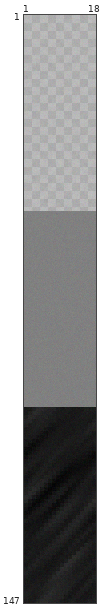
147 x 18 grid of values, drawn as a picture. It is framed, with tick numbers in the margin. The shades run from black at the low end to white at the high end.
It is made of 3 by 1 panels. Panel 1,1: high, checkered, faint in contrast. Panel 2,1: middling, flat. Panel 3,1: very low, slanting up to the right, faint in contrast.
